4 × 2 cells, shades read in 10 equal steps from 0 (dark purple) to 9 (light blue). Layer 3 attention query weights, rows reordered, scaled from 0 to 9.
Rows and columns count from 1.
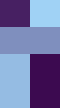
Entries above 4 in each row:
1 2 1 1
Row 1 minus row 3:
-7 9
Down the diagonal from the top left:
1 6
